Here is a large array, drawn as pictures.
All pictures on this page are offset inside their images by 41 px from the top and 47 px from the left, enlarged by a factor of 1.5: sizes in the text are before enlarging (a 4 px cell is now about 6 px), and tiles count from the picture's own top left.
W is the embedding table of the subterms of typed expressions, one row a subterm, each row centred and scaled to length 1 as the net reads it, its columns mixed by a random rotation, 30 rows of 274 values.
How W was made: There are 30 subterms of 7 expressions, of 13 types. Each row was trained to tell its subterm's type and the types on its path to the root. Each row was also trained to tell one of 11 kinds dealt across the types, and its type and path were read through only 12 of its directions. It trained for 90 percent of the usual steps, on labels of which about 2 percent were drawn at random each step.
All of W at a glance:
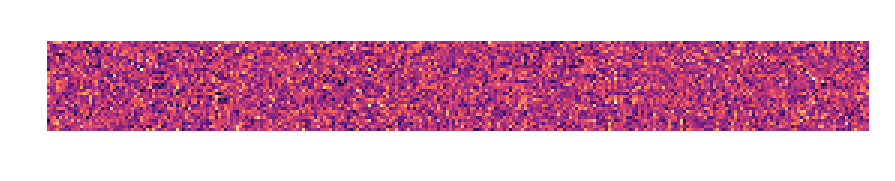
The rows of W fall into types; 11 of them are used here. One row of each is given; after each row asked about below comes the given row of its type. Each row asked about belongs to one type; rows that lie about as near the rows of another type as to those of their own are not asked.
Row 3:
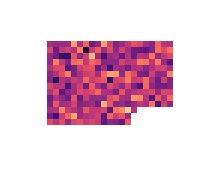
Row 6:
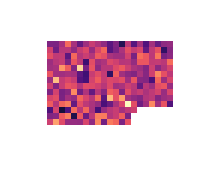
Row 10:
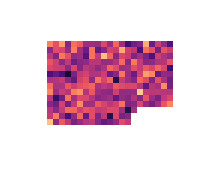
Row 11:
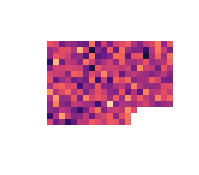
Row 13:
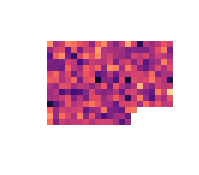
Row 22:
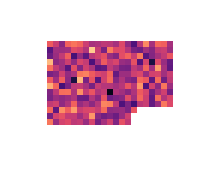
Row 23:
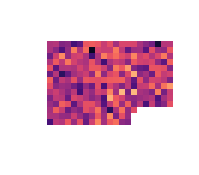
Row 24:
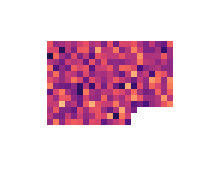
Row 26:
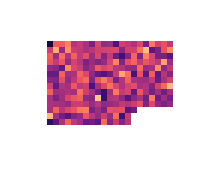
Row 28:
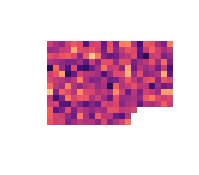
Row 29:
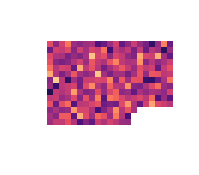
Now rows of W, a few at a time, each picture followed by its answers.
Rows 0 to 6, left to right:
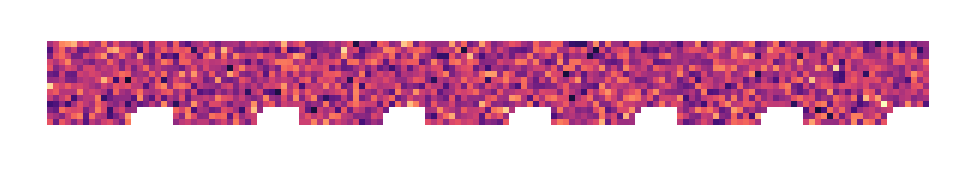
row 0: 13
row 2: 28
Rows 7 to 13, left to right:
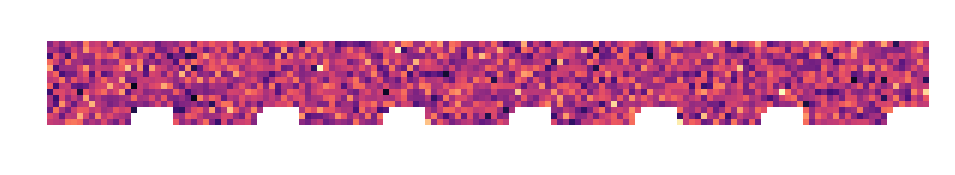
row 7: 29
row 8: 3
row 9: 26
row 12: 10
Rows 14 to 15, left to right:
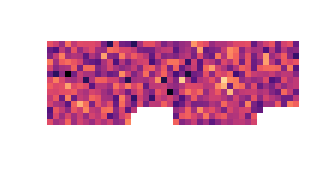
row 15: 29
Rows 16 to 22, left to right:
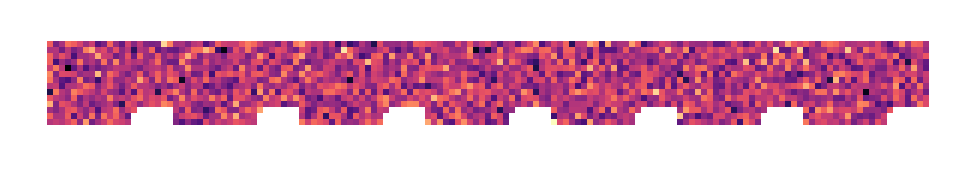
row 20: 10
